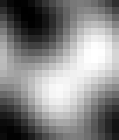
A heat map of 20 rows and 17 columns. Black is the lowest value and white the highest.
Ninth with the highest average: middle right. Lone odd cells: none. Ninth with the lowest average: top left. Stripes: none. Average level on the scale: 50%.
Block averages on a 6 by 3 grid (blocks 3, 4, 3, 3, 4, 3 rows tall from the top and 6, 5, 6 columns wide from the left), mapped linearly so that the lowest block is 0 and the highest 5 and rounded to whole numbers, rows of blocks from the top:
0 1 2 / 1 2 4 / 3 4 5 / 3 5 4 / 2 4 2 / 0 3 1
